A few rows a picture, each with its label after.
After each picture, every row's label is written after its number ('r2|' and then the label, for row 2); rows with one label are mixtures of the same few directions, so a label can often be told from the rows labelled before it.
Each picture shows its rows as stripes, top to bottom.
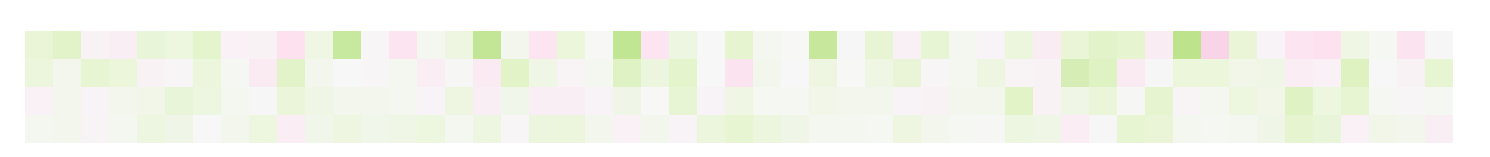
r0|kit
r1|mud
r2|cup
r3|mud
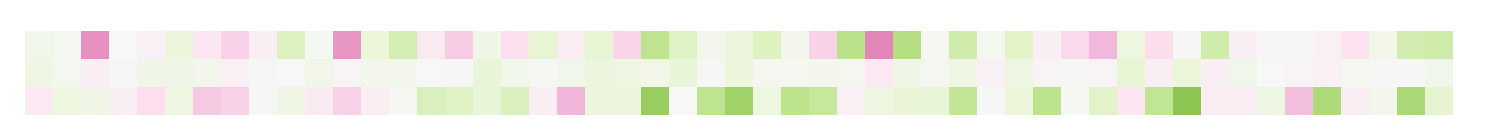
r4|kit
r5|kit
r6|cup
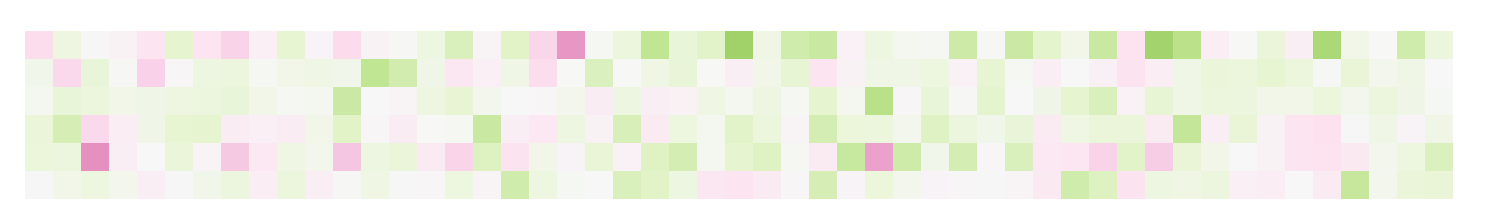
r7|cup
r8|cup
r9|kit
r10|kit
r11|kit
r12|mud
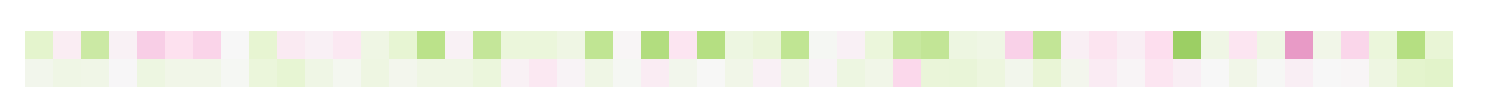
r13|cup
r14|mud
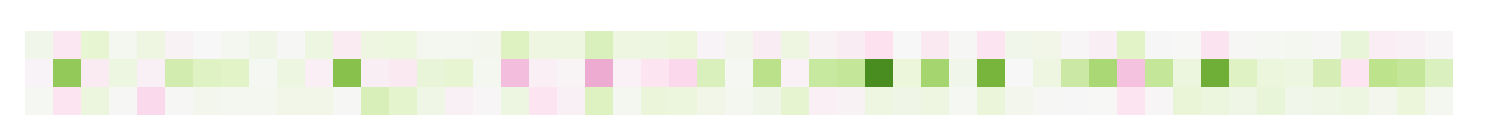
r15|kit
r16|kit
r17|cup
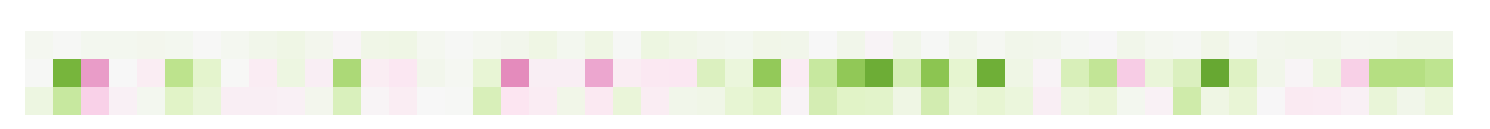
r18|kit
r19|kit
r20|kit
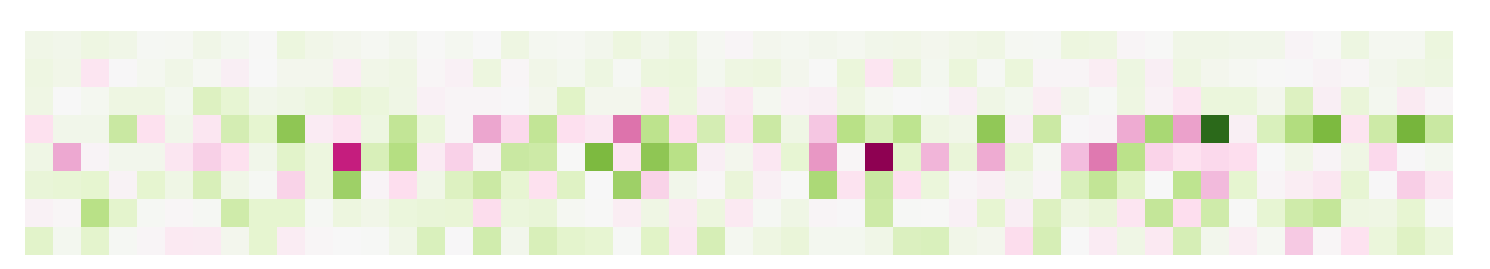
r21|mud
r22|kit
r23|cup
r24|kit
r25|kit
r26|kit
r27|kit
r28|cup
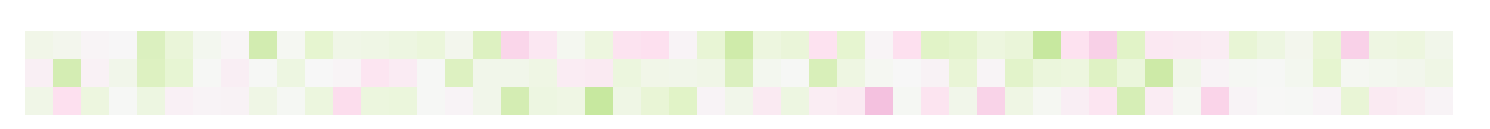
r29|mud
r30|cup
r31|kit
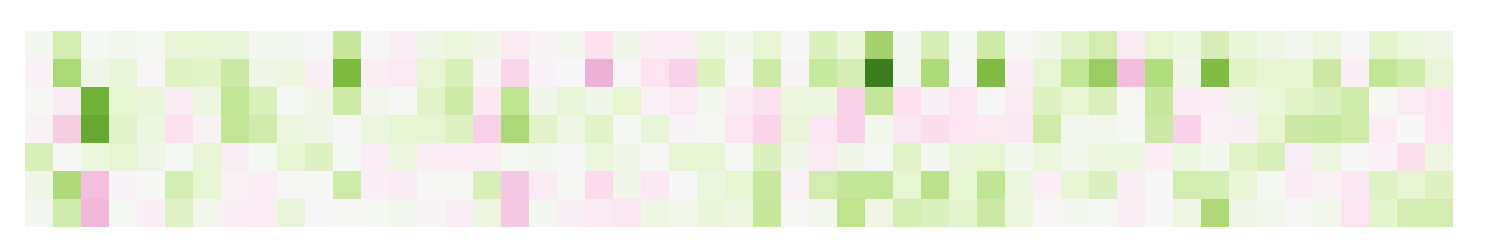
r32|kit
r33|kit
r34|kit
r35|kit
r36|mud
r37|kit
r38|kit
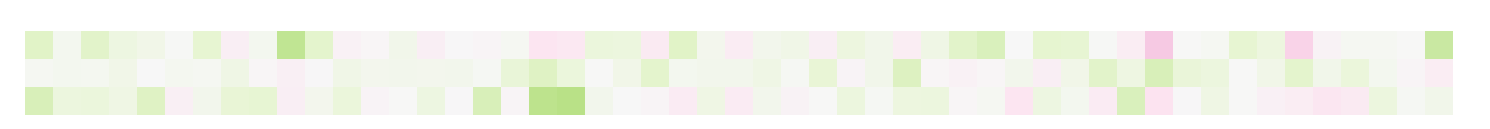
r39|mud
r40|mud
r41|cup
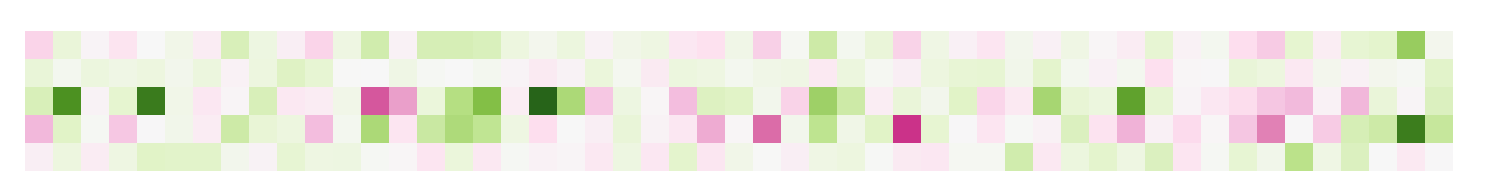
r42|mud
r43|mud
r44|cup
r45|mud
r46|cup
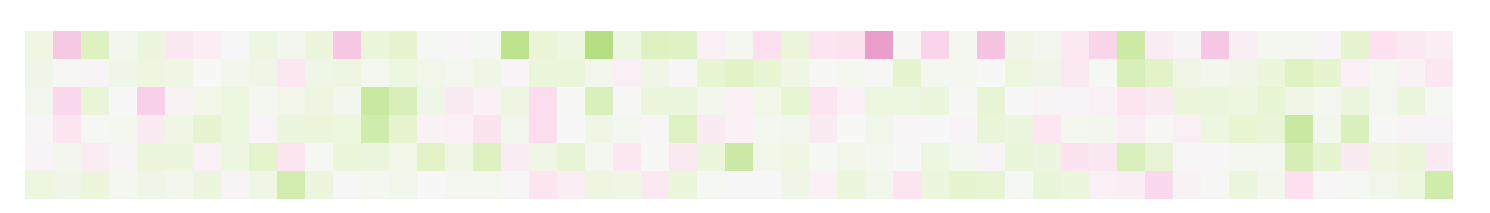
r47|kit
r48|mud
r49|cup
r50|cup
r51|mud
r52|mud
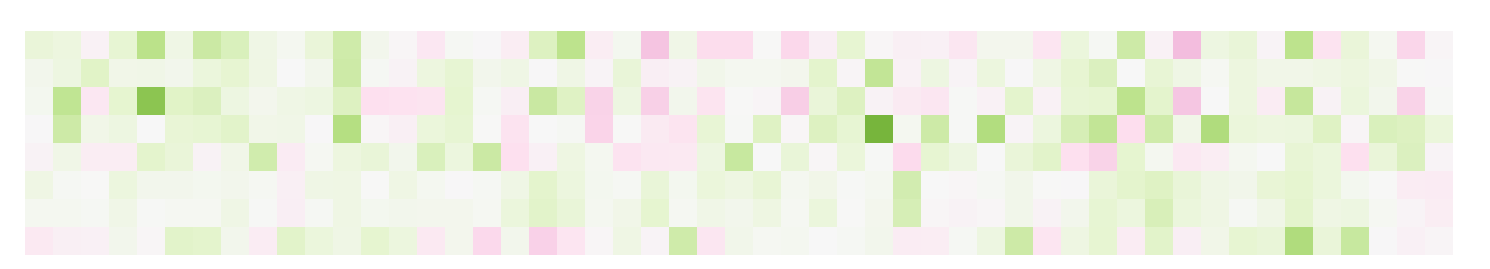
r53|cup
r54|kit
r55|cup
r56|kit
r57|mud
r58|mud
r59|mud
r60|cup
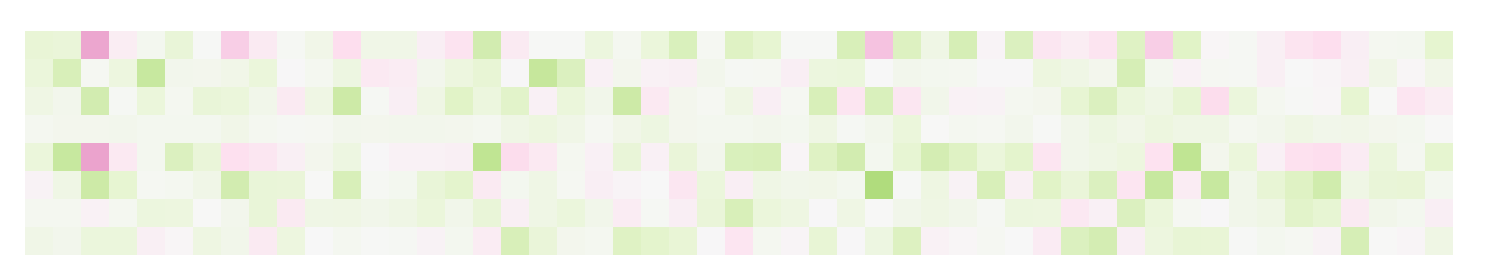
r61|kit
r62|cup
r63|kit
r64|mud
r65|kit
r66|kit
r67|mud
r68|mud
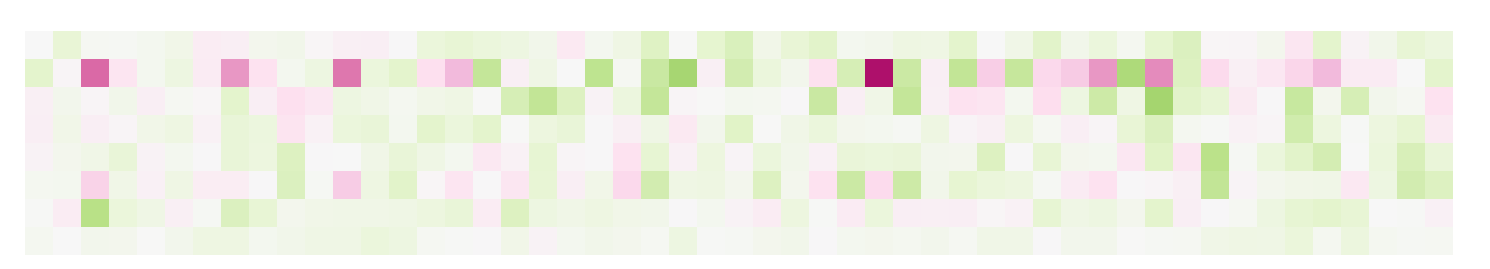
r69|cup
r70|kit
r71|mud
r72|mud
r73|kit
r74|kit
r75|kit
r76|cup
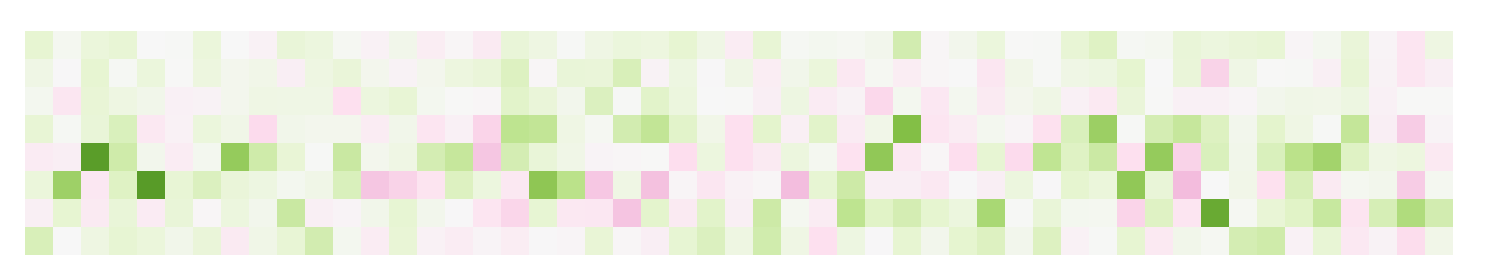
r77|mud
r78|kit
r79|kit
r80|mud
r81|kit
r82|cup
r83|kit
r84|mud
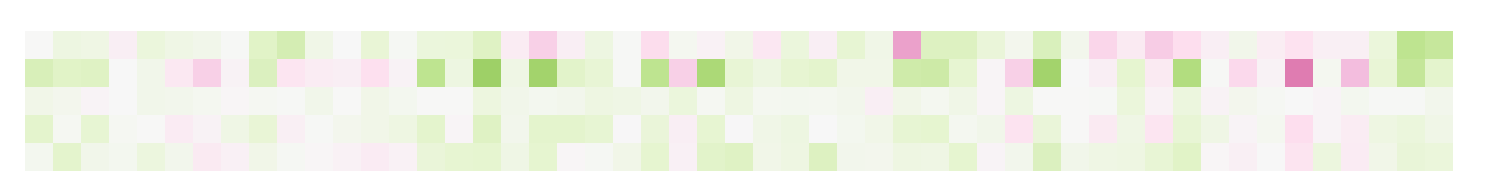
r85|mud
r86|cup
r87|kit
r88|cup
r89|cup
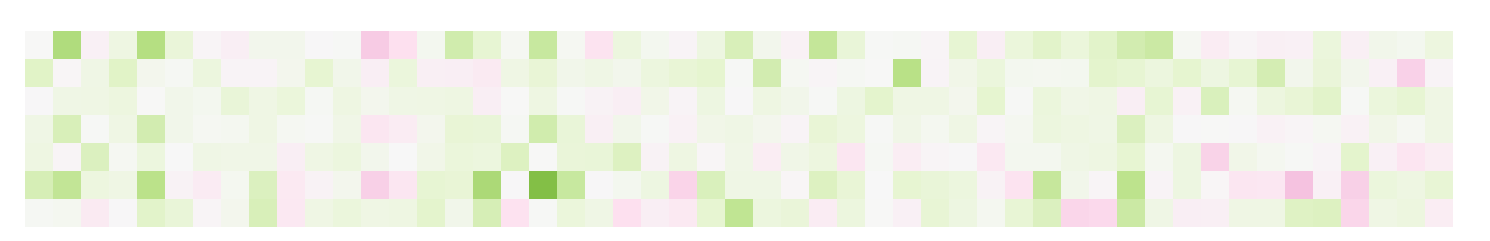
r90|cup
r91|mud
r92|kit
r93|cup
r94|kit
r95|cup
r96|mud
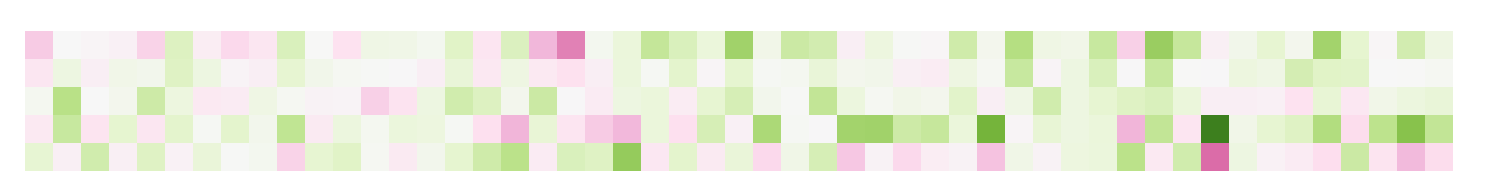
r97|cup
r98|cup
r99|cup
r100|kit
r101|kit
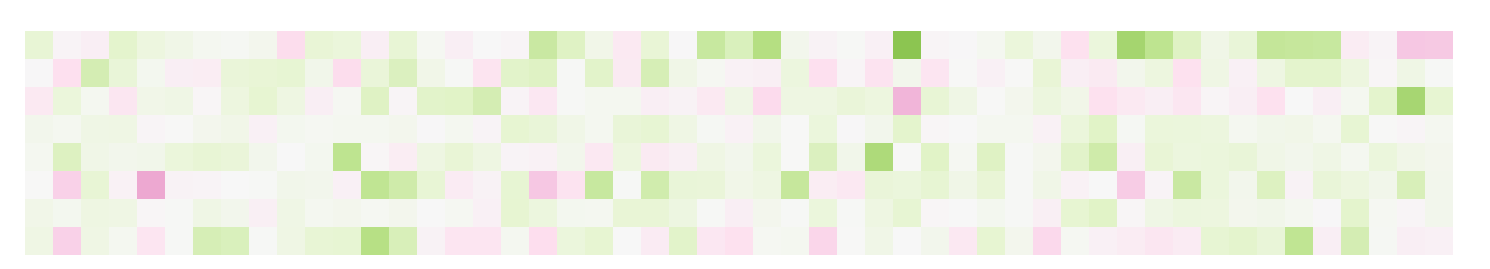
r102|mud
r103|kit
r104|mud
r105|mud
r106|kit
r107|cup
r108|mud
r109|cup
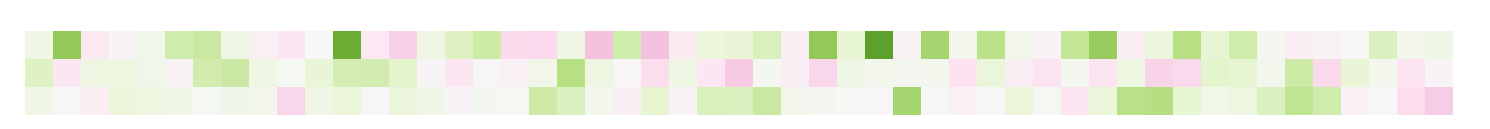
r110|kit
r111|cup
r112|mud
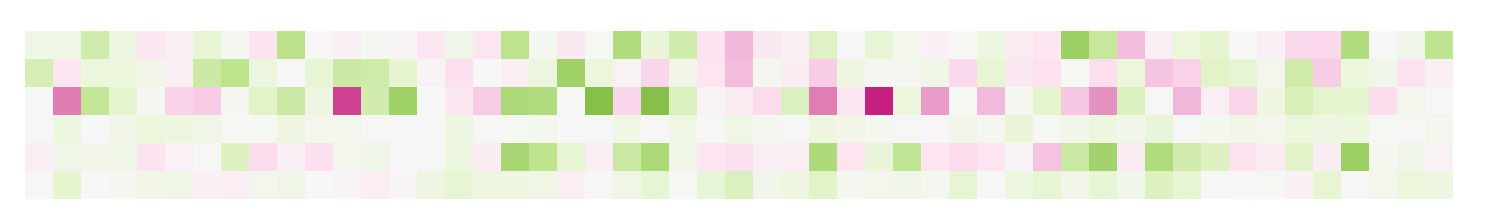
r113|mud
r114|cup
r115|kit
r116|cup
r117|mud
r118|cup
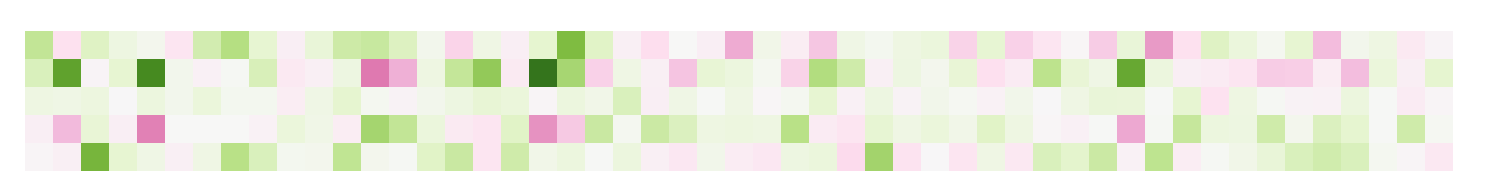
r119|cup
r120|cup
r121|kit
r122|cup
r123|kit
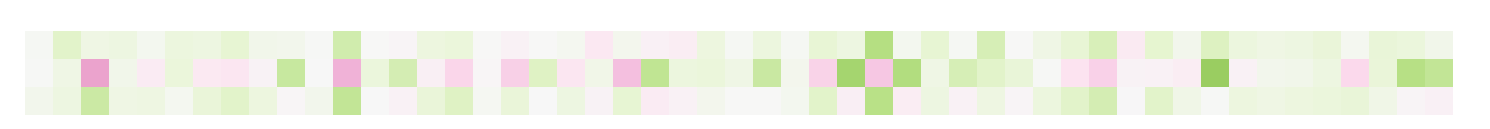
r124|kit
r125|kit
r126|kit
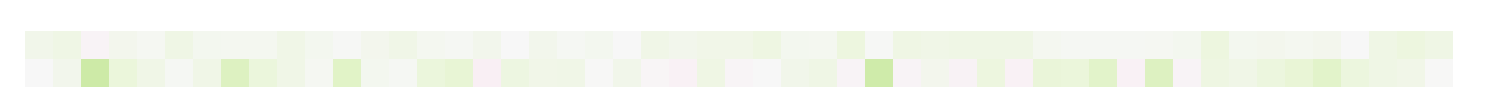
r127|kit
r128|kit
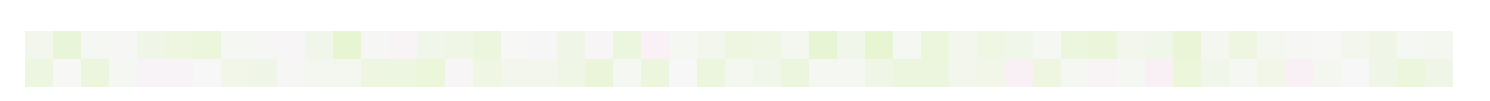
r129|kit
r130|cup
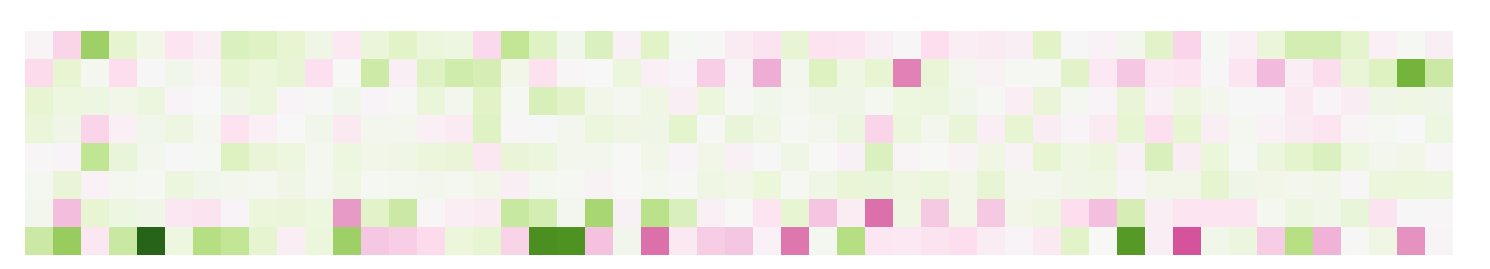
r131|kit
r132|mud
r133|cup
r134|kit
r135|kit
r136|kit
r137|kit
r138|cup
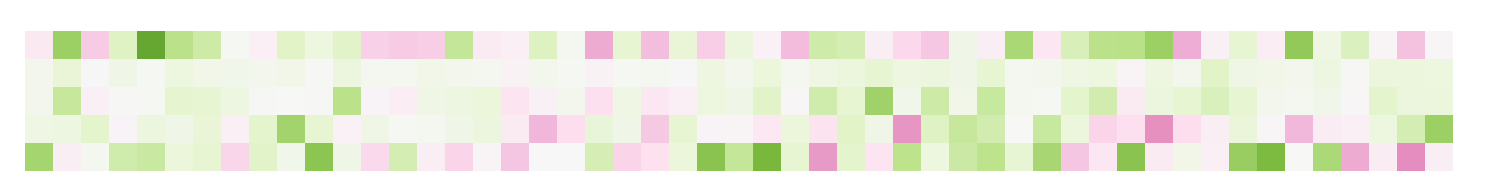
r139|cup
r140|kit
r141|kit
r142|mud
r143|mud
